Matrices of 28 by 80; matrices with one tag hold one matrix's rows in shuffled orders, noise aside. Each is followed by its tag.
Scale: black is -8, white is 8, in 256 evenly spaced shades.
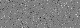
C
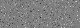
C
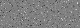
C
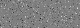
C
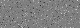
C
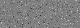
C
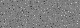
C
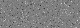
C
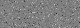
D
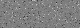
D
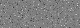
C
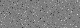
C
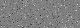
C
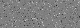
D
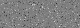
D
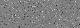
D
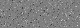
C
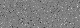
C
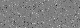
D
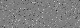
D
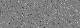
C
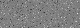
C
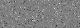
D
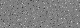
C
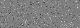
C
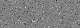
D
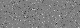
D
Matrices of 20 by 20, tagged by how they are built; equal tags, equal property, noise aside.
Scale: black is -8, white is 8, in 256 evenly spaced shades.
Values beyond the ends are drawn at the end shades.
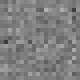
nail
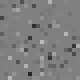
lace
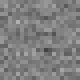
nail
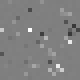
lace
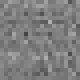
nail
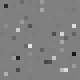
lace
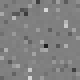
lace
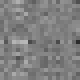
nail
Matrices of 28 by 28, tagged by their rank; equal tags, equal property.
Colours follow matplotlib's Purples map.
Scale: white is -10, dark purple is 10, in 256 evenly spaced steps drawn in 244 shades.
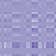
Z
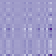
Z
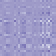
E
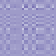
Z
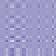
Z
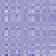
E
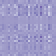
E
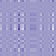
Z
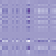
Z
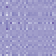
E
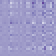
E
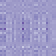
E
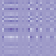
Z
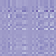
E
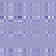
Z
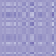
Z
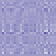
E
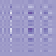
Z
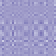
E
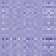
E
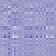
E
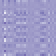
E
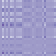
Z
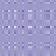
Z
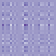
Z
